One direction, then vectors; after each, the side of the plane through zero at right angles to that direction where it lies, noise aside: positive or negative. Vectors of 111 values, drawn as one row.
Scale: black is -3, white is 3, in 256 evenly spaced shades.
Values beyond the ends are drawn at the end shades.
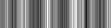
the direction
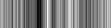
positive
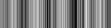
negative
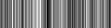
negative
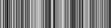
negative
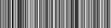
negative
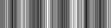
positive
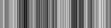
negative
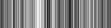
negative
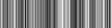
negative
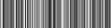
negative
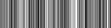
positive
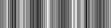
positive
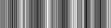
positive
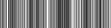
positive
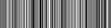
positive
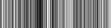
positive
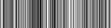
positive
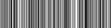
positive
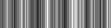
positive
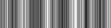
positive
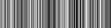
negative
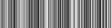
positive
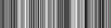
positive
